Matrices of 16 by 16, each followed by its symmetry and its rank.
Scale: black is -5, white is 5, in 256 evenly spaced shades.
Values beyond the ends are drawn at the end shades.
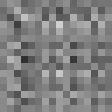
antisymmetric, rank two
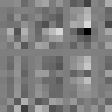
neither, rank two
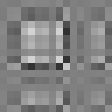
symmetric, rank one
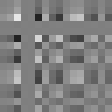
symmetric, rank one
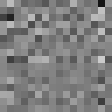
neither, rank three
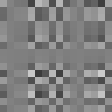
neither, rank one
